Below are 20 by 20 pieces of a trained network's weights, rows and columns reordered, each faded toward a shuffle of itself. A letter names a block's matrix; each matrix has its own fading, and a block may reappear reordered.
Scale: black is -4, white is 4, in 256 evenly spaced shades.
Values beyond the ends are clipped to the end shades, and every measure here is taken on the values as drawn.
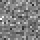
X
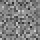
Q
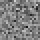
X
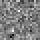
Q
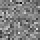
X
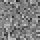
X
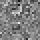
Q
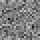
X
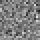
Q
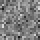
Q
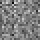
Q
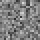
Q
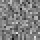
Q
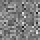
Q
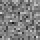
X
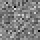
X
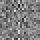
Q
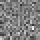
Q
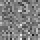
Q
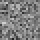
Q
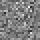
Q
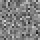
Q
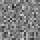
Q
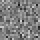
X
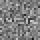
X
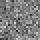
X
